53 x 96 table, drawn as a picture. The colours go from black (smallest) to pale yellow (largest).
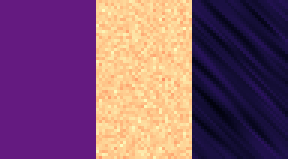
It is made of 1 by 3 panels. Panel 1,1: low, flat. Panel 1,2: very high, fine-grained, faint in contrast. Panel 1,3: very low, slanting down to the right, faint in contrast.
